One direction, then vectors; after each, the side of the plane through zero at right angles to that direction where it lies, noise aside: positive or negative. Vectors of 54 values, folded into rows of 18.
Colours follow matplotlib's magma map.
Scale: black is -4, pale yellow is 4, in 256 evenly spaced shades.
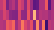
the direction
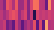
negative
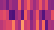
positive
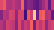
positive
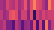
negative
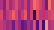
negative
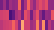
positive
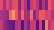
negative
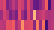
positive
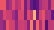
positive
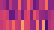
positive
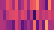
negative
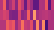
positive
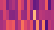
positive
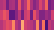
positive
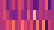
positive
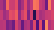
negative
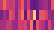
positive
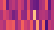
positive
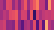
negative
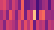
positive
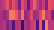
negative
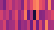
negative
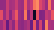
negative
